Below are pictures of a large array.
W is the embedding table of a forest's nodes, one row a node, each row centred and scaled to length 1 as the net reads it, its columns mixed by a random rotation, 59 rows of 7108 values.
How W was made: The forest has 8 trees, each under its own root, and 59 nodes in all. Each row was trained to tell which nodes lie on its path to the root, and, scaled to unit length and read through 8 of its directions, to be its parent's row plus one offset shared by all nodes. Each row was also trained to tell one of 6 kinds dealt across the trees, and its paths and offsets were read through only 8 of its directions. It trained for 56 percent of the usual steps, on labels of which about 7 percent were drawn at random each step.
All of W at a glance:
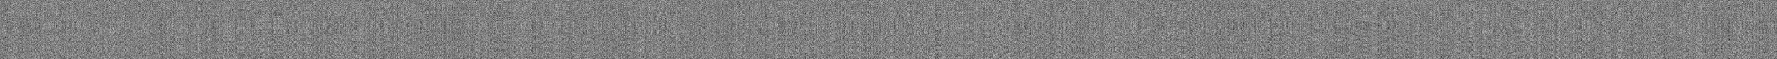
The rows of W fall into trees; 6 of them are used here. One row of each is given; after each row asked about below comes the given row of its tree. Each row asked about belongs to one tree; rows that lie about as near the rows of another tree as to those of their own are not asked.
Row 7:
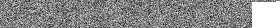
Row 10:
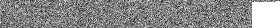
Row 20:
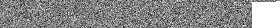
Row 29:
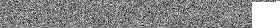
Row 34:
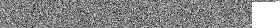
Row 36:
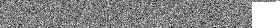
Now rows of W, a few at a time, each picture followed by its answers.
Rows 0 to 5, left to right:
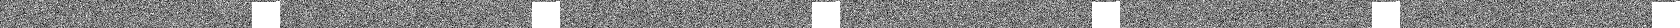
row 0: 7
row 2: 34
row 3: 29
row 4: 36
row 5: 20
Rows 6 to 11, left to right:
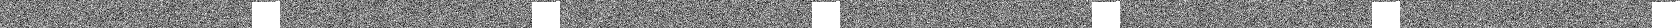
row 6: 36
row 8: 7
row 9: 20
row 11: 36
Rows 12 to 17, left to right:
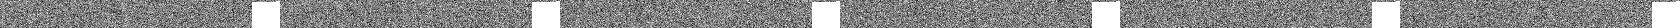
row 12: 34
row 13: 34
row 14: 10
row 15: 10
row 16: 20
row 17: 34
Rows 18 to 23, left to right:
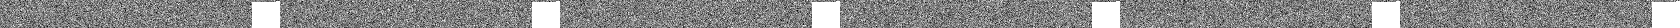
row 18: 20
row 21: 29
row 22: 29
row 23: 7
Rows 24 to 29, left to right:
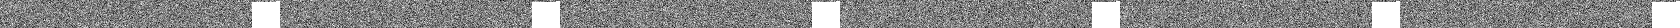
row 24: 36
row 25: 29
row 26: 7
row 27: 29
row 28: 29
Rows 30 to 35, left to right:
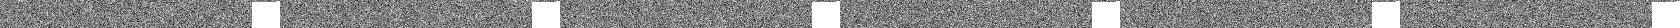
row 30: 34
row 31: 20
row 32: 29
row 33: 29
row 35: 7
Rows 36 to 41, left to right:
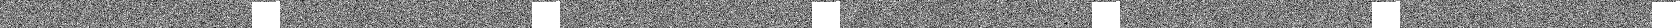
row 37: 10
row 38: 7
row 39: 7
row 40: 7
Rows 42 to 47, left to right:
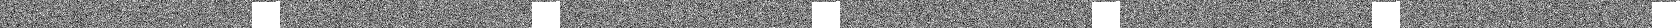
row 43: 36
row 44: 20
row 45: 10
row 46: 29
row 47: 36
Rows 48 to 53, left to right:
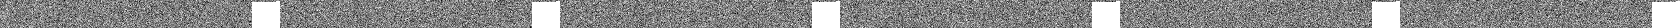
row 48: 29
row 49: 10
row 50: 10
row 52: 29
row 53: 36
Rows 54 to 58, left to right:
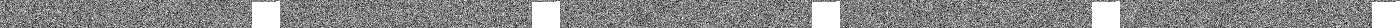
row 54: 34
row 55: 20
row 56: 34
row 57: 34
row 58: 7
